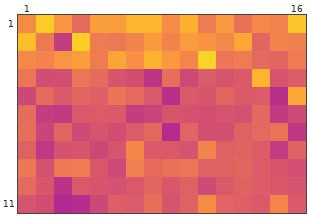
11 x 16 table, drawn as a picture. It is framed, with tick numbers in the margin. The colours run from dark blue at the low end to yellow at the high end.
Average level on the scale: 60%. Calmest part: bottom right. Seam: horizontal, 30% of the way down, the top part higher.
